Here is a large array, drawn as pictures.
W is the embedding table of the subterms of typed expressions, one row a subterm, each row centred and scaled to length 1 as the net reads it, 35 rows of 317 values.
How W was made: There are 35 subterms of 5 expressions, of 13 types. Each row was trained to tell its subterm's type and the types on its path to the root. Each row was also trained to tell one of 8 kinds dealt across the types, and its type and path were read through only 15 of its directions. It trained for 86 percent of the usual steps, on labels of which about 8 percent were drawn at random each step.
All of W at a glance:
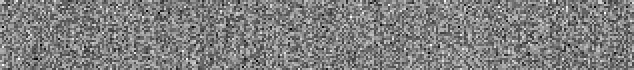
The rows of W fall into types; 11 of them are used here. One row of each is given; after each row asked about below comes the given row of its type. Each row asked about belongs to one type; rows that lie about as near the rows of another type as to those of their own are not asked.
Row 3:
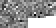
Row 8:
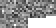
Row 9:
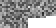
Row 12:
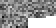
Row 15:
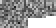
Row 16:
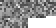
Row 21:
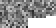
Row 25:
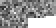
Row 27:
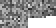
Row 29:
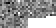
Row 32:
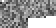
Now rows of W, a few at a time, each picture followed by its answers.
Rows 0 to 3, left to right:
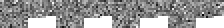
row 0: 27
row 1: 25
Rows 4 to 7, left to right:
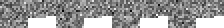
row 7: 9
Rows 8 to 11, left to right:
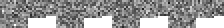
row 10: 15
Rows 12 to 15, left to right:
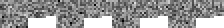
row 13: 15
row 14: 25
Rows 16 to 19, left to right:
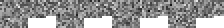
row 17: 9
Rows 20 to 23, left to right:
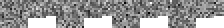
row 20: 9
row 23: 15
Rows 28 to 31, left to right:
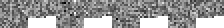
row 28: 32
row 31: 9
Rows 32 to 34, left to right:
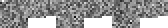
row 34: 15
